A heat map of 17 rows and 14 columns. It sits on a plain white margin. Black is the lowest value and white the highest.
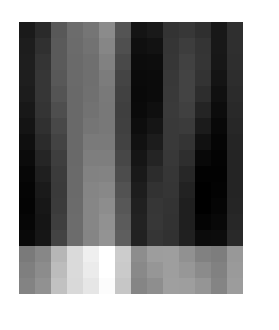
The bottom part is higher, past a seam about 80% of the way down. The bottom middle is the ninth with the highest average. Overall the values sit about 30% of the way up the scale. The grain runs up and down.
